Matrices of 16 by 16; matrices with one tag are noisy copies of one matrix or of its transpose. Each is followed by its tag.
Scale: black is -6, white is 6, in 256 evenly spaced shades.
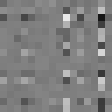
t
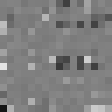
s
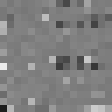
s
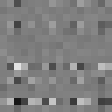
t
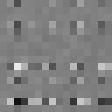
t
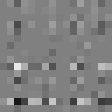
t
